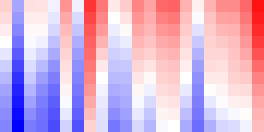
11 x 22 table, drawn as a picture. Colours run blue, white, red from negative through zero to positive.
Histogram: bell-shaped. Ninth with the lowest average: bottom left. Slope: up to the top right. Grain: streaks running down.
